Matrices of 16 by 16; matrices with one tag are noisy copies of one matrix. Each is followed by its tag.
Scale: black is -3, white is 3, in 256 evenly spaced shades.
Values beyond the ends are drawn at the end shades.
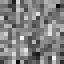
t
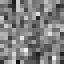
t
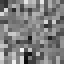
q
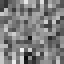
q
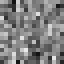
t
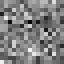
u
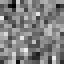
t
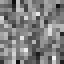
t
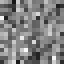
t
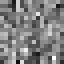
t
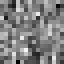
t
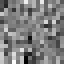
q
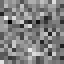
u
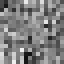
q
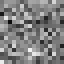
u
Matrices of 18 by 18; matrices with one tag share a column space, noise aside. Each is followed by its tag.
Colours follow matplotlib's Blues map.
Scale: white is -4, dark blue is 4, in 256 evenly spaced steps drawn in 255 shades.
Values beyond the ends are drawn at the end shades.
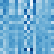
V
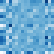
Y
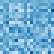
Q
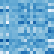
Q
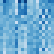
V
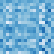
Q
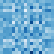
Q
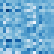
Q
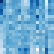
V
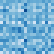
Q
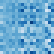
Q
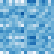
Y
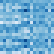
Q
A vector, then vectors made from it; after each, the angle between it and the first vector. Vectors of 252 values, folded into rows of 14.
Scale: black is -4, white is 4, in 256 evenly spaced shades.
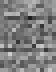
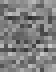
nearly parallel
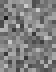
orthogonal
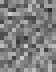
partly aligned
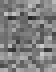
nearly parallel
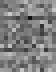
nearly parallel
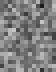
partly aligned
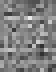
nearly opposite
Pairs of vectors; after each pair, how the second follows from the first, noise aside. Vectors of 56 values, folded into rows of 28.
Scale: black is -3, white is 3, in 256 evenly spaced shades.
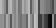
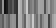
reversed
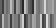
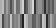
negated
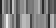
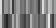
negated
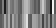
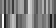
reversed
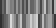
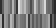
reversed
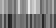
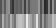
reversed
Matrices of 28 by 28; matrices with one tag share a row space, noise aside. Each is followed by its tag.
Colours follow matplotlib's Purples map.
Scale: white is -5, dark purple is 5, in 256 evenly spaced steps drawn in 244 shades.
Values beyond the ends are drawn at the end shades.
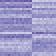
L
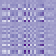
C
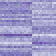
L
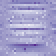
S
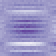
S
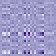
C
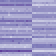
L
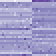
L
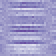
S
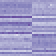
L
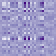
C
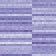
L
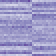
L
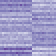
L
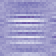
S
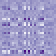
C
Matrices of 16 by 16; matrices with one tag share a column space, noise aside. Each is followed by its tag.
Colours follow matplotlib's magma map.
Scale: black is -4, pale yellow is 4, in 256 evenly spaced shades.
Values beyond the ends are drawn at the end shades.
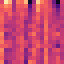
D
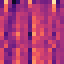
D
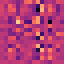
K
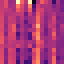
D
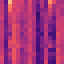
D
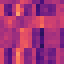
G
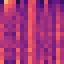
D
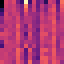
D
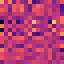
K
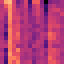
D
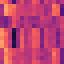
G
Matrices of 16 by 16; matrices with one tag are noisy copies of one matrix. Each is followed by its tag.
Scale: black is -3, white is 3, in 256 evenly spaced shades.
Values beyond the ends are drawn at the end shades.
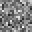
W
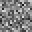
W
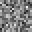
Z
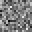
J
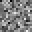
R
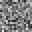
J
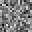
Z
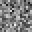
Z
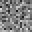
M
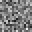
J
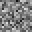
W
